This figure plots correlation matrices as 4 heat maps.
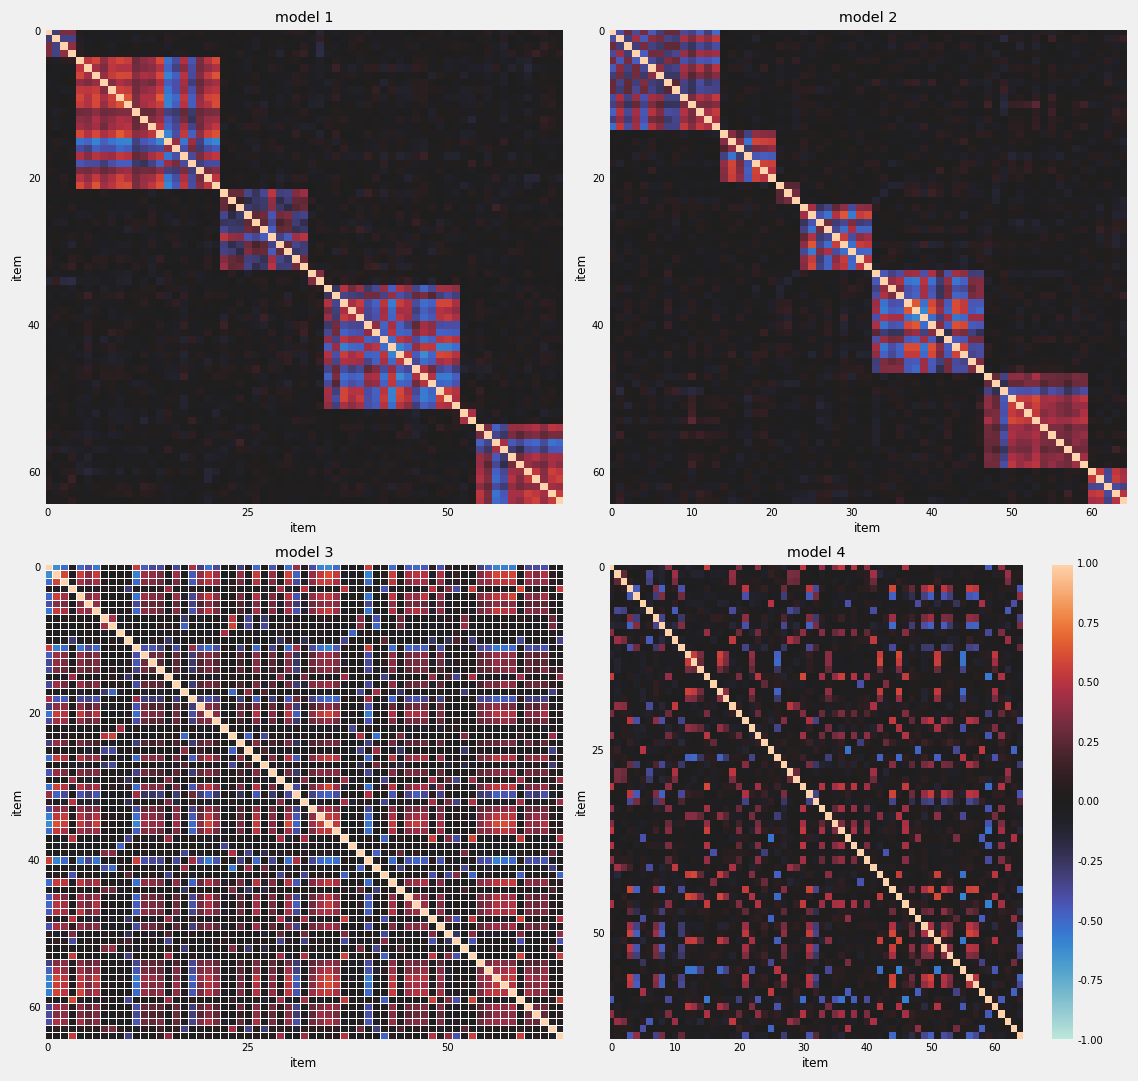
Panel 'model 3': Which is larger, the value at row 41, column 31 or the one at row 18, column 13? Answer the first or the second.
the first
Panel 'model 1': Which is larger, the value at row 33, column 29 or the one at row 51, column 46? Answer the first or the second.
the first
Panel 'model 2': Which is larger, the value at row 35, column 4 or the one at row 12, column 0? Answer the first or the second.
the first
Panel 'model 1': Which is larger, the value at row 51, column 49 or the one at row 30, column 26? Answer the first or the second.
the first
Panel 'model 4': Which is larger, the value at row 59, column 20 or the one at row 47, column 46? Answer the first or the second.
the second
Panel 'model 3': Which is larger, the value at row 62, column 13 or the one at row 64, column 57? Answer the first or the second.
the first
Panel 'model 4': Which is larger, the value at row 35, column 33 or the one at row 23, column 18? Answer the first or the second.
the first
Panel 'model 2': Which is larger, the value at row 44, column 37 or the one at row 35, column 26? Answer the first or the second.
the first
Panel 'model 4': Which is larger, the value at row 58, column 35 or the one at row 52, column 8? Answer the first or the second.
the first
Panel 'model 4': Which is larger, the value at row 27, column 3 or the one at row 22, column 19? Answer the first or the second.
the first
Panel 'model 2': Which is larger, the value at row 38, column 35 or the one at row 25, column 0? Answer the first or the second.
the second
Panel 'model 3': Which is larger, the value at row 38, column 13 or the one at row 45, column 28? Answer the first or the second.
the second
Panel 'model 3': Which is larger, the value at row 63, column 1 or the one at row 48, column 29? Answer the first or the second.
the second
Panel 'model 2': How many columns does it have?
65
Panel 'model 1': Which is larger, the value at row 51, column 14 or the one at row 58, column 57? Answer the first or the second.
the first
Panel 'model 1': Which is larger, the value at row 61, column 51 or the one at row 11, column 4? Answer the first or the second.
the second
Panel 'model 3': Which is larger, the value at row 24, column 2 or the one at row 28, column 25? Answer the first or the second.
the first
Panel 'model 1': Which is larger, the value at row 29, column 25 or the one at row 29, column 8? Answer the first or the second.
the first
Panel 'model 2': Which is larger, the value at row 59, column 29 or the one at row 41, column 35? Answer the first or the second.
the first
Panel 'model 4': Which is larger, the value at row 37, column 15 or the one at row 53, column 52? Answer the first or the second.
the second
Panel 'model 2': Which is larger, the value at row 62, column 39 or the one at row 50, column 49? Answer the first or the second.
the first
